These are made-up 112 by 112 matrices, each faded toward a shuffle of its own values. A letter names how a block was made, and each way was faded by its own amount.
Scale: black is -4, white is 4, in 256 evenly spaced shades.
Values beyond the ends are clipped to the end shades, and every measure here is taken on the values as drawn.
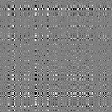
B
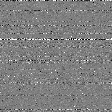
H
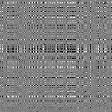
B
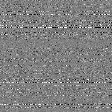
H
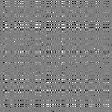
B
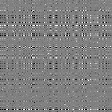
B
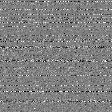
H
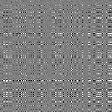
B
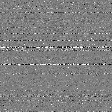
H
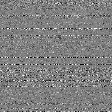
H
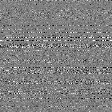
H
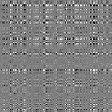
B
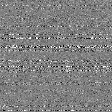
H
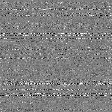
H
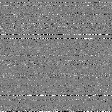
H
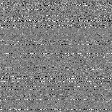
H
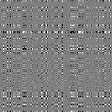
B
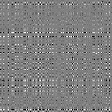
B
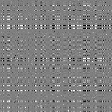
B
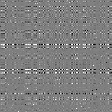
B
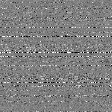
H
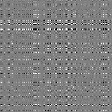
B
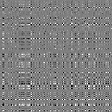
B
